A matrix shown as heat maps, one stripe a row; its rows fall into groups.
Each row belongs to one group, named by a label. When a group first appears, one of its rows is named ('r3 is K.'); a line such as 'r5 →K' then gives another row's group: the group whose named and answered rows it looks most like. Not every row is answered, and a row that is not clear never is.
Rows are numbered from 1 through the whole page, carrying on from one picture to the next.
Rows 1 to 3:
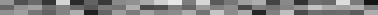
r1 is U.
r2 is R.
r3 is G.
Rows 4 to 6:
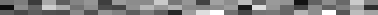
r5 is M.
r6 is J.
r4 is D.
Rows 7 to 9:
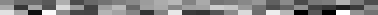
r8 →G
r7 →U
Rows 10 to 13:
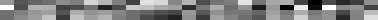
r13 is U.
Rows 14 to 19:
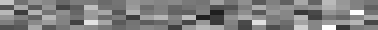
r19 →J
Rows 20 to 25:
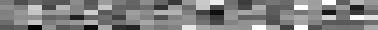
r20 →J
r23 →R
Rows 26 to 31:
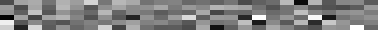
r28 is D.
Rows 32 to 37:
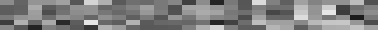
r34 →J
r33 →J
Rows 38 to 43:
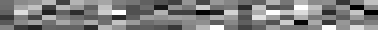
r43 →J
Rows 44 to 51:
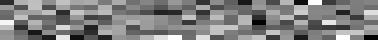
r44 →M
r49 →G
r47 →G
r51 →U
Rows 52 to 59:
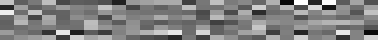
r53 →M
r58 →U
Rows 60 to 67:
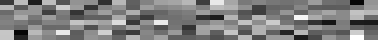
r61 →G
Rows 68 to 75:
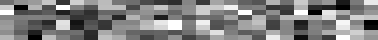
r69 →G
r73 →U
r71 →R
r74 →J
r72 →U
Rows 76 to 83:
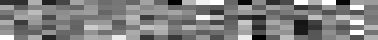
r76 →J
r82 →D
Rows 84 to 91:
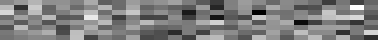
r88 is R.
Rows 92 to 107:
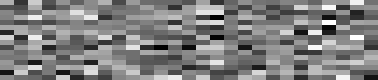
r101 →R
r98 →M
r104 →J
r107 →U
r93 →J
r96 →J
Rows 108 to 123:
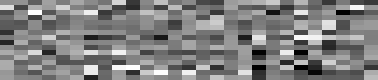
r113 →J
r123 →G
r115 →R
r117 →G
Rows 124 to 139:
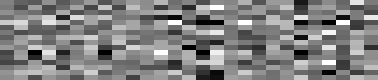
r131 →M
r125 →R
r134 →D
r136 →J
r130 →J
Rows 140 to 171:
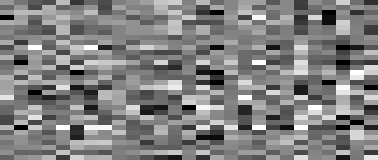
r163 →J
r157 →U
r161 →R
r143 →M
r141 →D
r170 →U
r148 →G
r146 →U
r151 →G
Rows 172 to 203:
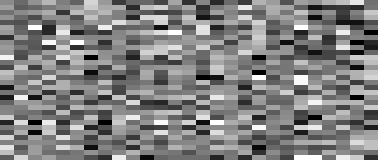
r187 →R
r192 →R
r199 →G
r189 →M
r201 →G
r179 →M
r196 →D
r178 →U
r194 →U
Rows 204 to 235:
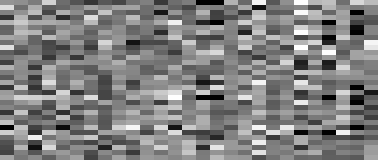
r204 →R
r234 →M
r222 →U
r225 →U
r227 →U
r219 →D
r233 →D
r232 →M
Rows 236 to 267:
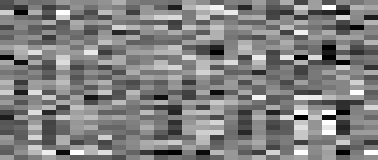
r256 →G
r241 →G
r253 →G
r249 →U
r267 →R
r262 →J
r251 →U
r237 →J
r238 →G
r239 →U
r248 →G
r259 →M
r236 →M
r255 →R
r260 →J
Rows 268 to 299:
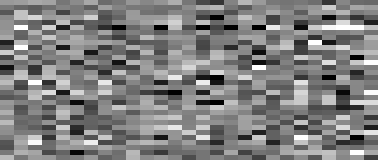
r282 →D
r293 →U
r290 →G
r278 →G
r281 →M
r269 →J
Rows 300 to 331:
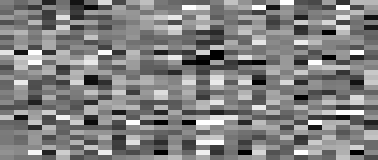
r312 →M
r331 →U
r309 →D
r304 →J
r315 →G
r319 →D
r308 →R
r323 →G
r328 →R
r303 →U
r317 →D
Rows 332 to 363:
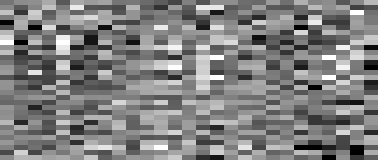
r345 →U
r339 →G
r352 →G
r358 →U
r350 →U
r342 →G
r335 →M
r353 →J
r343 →J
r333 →R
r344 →U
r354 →U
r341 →U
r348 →U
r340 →G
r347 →J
